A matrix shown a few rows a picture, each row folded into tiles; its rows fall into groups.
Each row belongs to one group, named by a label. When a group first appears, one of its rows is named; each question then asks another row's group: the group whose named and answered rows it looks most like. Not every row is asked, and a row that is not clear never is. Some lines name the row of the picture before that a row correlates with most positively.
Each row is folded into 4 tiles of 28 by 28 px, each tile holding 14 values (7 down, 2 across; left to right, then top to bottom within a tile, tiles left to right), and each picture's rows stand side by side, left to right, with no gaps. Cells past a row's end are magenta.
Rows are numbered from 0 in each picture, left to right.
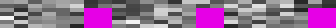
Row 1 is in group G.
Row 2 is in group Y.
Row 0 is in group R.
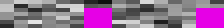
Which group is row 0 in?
R
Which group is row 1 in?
G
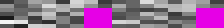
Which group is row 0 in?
G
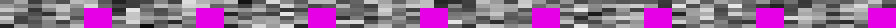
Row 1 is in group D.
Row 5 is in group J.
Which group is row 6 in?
Y
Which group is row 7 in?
D
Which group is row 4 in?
G
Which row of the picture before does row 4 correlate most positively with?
0
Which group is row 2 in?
Y
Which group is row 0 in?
J
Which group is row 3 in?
G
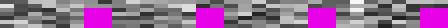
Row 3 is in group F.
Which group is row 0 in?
G
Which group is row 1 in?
R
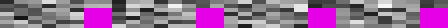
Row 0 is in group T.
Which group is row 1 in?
T
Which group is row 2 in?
R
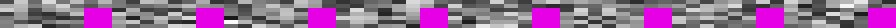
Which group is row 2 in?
G
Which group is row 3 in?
D
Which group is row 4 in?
Y
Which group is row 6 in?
Y
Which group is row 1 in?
T
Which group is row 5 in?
T
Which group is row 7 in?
R
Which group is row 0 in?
F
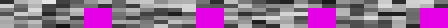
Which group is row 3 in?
D
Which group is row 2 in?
J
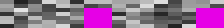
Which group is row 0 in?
Y
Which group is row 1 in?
F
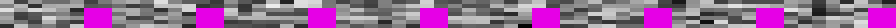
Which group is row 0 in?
J
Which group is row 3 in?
D
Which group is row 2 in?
D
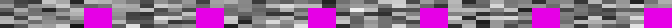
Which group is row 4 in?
J
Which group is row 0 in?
Y
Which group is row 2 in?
J
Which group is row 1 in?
J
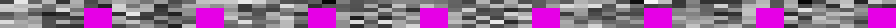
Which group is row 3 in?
T
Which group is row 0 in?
F
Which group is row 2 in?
R
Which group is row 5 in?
F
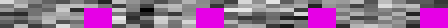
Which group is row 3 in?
R
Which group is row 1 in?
J
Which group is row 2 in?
F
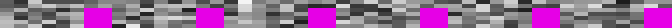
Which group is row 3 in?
G
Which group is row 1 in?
J
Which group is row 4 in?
Y
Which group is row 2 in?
F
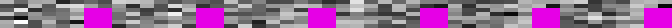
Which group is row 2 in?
J
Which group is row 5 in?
D
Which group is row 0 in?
T
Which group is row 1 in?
R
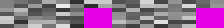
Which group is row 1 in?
T
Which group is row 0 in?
Y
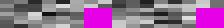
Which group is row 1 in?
D
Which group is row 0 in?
D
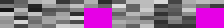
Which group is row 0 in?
T
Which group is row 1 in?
F
